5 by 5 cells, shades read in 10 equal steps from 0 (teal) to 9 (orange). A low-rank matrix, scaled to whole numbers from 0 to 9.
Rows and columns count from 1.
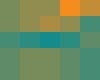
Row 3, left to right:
2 1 0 1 3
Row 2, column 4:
5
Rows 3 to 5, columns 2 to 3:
1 0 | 4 4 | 4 4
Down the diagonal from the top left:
4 5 0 3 2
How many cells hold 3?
5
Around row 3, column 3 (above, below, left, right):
6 4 1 1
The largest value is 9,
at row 1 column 4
